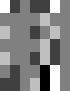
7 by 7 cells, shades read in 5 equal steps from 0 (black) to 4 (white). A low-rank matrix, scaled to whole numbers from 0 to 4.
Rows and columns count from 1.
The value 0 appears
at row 6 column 5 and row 7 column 5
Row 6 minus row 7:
1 0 0 -1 0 0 0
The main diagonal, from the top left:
4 2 2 2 3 4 2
